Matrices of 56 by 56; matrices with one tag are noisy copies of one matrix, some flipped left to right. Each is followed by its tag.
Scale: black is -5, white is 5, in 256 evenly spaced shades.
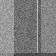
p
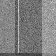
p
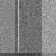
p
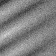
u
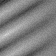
u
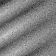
u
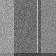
p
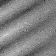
u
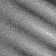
u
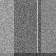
p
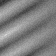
u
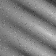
u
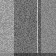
p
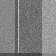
p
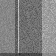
p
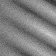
u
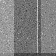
p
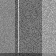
p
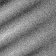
u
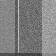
p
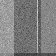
p
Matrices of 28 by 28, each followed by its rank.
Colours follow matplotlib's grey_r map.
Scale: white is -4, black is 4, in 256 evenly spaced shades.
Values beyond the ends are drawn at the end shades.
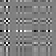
one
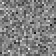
full rank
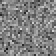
full rank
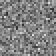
full rank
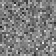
full rank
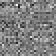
five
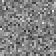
full rank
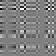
one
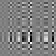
one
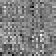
five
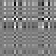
one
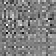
five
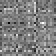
five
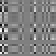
one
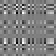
one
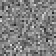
full rank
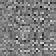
five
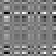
one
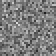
full rank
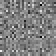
five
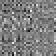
five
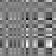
one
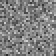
full rank
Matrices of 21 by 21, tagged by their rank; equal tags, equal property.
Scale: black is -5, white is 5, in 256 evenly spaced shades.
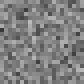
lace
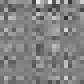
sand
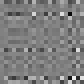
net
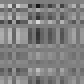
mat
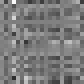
net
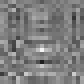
sand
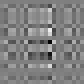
mat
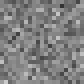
lace
